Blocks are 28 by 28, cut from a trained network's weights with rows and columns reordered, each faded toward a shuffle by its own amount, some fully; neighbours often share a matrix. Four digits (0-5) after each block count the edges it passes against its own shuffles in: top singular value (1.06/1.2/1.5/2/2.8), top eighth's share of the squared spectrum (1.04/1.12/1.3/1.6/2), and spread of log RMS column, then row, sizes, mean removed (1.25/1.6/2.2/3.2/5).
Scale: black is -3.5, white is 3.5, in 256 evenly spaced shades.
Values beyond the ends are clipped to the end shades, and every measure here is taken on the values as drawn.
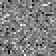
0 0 0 1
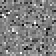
0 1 0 0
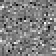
2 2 0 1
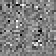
2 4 2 2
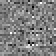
2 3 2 1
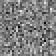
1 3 1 1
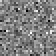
2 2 0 1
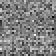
2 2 1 0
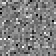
1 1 0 1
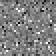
0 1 0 0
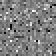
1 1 0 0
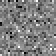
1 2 0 1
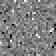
0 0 0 0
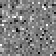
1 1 1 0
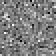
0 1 0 0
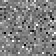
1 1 0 0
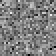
0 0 0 0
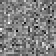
1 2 1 0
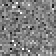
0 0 0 0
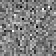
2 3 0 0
